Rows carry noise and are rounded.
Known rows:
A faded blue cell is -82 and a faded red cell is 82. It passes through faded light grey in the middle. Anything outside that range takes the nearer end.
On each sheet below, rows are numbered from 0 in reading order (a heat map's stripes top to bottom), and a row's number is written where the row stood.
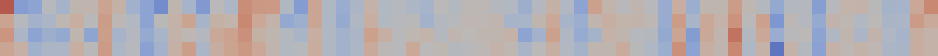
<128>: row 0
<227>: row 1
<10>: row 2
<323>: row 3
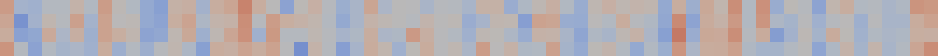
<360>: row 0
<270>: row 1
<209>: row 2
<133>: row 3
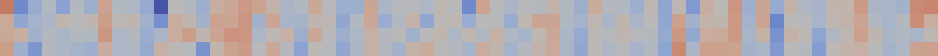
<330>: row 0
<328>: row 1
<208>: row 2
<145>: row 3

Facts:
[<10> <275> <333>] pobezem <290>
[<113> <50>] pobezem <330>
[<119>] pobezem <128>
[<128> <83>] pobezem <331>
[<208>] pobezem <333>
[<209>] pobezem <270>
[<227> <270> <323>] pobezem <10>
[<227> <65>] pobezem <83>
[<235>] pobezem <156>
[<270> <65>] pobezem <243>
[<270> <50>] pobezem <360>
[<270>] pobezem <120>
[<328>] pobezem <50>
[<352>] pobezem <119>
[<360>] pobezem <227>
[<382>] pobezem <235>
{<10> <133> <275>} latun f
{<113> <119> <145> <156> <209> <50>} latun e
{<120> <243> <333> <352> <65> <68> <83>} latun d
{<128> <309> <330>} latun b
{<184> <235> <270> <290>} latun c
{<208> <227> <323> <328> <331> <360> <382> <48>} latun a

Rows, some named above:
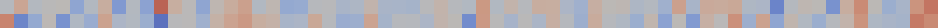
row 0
<382>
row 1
<330>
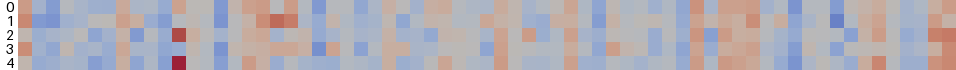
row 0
<145>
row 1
<119>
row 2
<235>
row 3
<309>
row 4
<156>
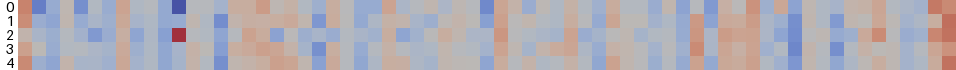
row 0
<330>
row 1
<309>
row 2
<156>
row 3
<48>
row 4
<309>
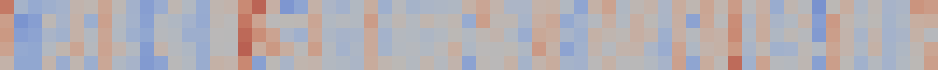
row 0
<331>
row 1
<243>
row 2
<83>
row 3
<65>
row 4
<120>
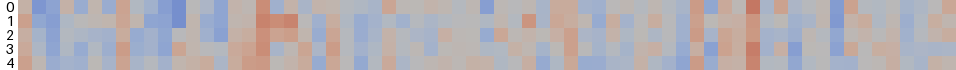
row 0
<120>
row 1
<352>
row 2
<68>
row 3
<333>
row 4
<275>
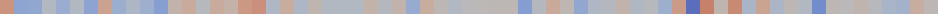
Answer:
<290>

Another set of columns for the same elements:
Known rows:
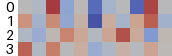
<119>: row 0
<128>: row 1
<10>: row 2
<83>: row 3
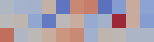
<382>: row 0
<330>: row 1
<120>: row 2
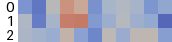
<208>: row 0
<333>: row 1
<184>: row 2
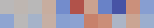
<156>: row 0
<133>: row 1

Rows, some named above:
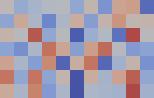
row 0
<309>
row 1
<328>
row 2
<119>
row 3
<275>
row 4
<235>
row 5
<128>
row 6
<352>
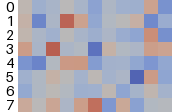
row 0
<68>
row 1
<290>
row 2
<68>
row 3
<331>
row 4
<208>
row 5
<145>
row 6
<48>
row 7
<209>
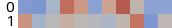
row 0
<275>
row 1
<270>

